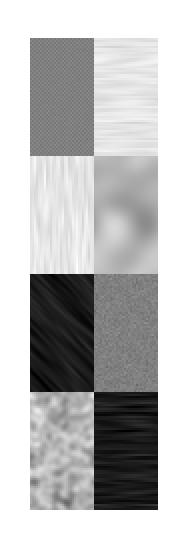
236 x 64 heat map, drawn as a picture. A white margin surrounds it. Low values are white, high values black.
The table splits into 4 rows of 2 panels. Panel 1,1: middling, checkered, faint in contrast. Panel 1,2: very low, streaked across, faint in contrast. Panel 2,1: very low, streaked downward, faint in contrast. Panel 2,2: low, smooth. Panel 3,1: very high, slanting down to the right, faint in contrast. Panel 3,2: middling, fine-grained, faint in contrast. Panel 4,1: low, blotchy. Panel 4,2: very high, streaked across, faint in contrast.
